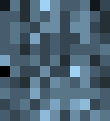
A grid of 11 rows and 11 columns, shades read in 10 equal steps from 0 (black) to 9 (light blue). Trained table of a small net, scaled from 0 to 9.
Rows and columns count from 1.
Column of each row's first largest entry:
5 6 5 4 11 1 8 4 4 9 5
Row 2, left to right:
4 4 2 5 4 6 3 5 6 4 2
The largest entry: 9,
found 2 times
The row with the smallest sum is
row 5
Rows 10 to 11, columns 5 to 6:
5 7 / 8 6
